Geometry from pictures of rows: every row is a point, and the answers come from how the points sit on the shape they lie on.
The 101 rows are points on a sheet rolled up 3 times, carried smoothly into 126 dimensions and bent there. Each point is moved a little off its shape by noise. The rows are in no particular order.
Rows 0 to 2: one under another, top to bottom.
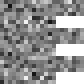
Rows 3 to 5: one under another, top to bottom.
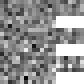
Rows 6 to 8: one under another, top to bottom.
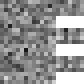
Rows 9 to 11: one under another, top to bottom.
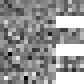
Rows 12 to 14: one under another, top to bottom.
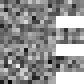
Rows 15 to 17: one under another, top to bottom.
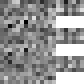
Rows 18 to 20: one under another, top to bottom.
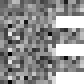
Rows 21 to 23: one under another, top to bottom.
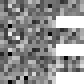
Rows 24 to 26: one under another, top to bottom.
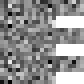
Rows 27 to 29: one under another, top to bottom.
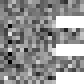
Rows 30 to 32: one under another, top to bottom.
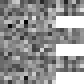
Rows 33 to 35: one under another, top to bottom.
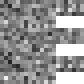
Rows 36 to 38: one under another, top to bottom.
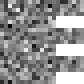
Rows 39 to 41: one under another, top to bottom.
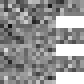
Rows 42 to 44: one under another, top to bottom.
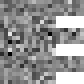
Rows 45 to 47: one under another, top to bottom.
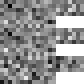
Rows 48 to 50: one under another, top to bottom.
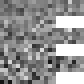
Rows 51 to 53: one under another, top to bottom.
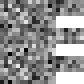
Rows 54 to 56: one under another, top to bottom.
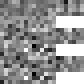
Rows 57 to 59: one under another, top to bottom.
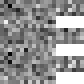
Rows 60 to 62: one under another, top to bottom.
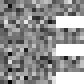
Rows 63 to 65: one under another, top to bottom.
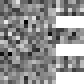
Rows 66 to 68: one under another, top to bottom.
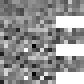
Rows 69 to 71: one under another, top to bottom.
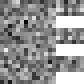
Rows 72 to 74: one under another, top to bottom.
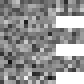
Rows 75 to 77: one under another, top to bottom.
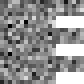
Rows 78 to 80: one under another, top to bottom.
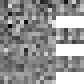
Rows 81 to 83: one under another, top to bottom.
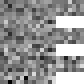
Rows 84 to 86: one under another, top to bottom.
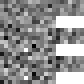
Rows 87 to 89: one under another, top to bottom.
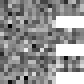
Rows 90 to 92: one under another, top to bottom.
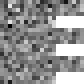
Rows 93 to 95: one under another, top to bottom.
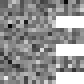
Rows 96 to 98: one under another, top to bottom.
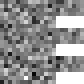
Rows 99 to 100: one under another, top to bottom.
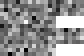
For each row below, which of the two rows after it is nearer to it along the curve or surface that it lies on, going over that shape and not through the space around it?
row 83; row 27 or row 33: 33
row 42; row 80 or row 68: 80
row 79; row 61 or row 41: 61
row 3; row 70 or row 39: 39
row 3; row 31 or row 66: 31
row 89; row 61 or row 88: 61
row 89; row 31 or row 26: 26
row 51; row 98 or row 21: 98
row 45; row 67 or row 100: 67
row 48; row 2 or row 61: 2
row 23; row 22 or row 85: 22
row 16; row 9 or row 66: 9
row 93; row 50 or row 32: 32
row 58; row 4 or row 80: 4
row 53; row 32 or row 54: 32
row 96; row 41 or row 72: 41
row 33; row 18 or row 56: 18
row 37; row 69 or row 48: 48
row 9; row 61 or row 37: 37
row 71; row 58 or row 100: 58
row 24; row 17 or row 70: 70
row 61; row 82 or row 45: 45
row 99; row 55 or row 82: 55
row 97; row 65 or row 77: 77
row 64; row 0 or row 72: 0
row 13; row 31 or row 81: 81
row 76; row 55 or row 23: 55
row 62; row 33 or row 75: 75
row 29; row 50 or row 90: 50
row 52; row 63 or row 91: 63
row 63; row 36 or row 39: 36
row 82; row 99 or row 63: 99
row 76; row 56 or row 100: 56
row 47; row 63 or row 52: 52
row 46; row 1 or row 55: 55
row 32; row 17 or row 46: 46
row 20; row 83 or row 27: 83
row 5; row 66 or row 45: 45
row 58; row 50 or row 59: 59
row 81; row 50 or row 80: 80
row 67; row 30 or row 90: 90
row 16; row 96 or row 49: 96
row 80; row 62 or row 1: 1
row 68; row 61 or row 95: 95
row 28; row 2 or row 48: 2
